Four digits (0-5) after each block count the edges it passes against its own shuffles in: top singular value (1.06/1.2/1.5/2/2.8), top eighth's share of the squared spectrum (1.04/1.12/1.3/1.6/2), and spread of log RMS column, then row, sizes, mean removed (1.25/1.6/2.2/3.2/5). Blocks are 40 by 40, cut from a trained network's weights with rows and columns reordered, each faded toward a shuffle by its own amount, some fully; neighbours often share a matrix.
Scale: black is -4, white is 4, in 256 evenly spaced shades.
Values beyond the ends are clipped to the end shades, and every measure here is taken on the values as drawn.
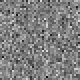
1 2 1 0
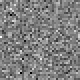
1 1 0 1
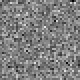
0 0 0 0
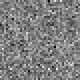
0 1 0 0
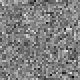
2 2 0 0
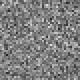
2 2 1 0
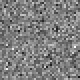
0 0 0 0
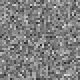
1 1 0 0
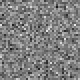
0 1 0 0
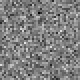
0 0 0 0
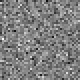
0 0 0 0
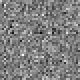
2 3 1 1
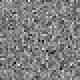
0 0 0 1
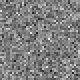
0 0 0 0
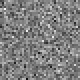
0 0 0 0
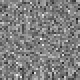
2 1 0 0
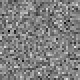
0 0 0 0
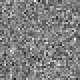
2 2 0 0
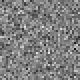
1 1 0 0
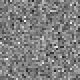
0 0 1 0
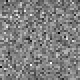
2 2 0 0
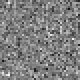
1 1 1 0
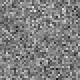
1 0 0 0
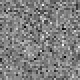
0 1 1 0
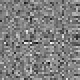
3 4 2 2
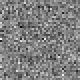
2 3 1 1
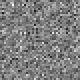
2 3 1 1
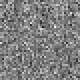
2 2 0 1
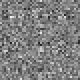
3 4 1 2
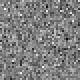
1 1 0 0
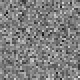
2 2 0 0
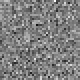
1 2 0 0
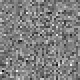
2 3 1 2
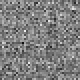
3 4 0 1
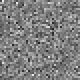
1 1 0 0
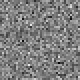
1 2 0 0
